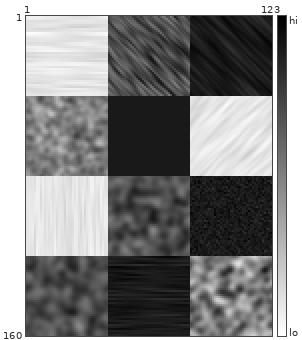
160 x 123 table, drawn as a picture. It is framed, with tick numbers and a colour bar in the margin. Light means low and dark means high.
It is made of 4 by 3 panels. Panel 1,1: very low, streaked across, faint in contrast. Panel 1,2: high, slanting down to the right. Panel 1,3: very high, slanting down to the right, faint in contrast. Panel 2,1: middling, blotchy. Panel 2,2: very high, flat. Panel 2,3: very low, slanting up to the right, faint in contrast. Panel 3,1: very low, streaked downward, faint in contrast. Panel 3,2: high, blotchy. Panel 3,3: very high, fine-grained, faint in contrast. Panel 4,1: high, blotchy. Panel 4,2: very high, streaked across, faint in contrast. Panel 4,3: middling, blotchy, strong in contrast.
